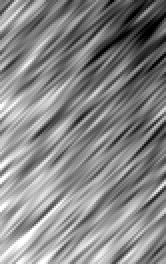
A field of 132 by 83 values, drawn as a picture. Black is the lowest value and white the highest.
Histogram: bell-shaped. Ninth with the highest average: bottom left. Mirror symmetry: none. Grain: diagonal, up to the right. Slope: up to the bottom left. Ninth with the lowest average: top right.
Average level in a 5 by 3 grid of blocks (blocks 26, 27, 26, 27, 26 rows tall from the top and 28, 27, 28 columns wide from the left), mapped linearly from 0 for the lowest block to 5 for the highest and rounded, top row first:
3 2 0
4 2 2
4 3 2
5 4 3
5 4 4
